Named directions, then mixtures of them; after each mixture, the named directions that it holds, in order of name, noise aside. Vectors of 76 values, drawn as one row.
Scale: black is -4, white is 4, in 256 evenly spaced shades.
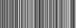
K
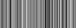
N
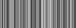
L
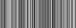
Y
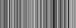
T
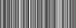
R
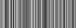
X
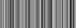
L, T, Y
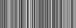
K, Y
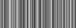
L, X, Y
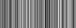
K, N, R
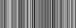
Y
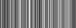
K, L, R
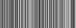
K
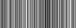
K, N, Y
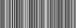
R, X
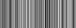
K, N, R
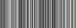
Y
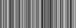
L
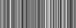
N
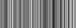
T, X, Y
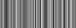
L, T, X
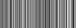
K, N, X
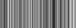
T, Y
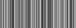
L, T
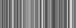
L, N, T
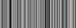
N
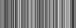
K, R, X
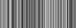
N, T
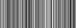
N, Y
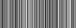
K, N, Y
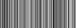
K, L, T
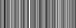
L, R, Y
